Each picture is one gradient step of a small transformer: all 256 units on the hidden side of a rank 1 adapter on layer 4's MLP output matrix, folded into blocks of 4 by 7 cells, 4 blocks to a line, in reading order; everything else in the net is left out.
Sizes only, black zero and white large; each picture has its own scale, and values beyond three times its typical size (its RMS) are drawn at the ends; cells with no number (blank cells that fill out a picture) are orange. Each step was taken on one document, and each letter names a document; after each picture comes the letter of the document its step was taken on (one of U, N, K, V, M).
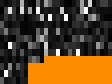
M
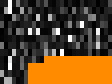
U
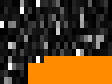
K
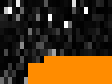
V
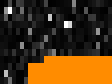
V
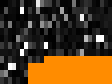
K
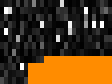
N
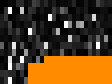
U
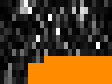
M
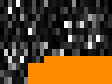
U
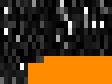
N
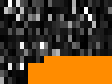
V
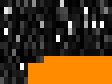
N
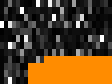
K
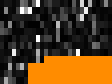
M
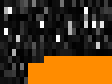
N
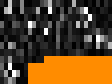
K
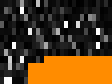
U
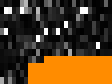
M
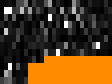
M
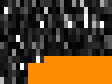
N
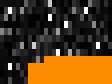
M
